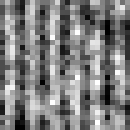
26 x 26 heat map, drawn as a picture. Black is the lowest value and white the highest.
On average the colour sits 50% of the way up the scale. Upright stripes repeat 6 times across the table. No overall slope runs across the table. The grain runs up and down.
